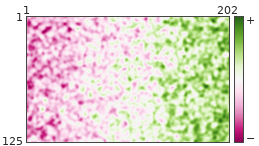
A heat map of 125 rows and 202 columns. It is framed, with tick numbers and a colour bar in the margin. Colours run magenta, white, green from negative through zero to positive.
There are no lone odd cells. The field climbs toward the right. No row or column stands out. No regular stripes run through it. The texture is blotchy.
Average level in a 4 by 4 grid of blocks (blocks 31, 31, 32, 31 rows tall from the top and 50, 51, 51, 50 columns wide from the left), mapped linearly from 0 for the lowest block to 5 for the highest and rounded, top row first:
0135
0234
1234
0235
